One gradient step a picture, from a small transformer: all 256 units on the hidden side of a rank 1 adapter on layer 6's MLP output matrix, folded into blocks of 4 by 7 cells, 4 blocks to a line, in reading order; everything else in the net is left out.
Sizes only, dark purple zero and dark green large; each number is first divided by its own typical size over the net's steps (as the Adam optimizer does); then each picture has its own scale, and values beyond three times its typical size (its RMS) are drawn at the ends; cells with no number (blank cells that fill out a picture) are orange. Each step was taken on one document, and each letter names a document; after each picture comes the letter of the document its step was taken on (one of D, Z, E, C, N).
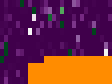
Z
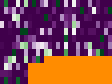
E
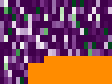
E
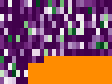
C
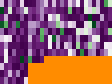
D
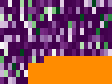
C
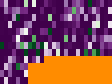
E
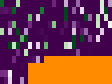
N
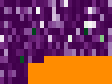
D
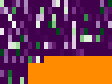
N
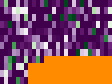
E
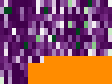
D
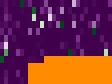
Z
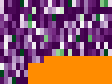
C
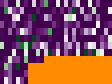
E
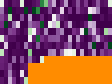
D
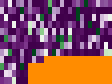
C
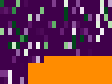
N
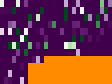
N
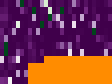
Z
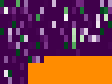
N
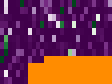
Z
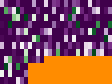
E
